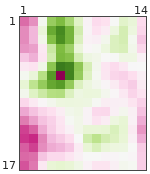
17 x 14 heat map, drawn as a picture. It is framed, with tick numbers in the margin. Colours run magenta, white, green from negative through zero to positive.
No regular stripes run through it. The halves do not mirror each other. One lone cell stands out, far lower than its neighbours. The bottom left is the ninth with the lowest average.
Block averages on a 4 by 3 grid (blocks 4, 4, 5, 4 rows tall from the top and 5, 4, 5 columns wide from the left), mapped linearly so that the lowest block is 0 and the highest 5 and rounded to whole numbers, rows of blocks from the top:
3 4 3
4 5 2
2 3 2
0 3 3
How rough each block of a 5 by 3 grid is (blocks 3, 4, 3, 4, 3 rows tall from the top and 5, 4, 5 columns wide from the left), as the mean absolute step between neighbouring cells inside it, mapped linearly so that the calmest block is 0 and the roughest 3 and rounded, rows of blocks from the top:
211
310
100
001
110
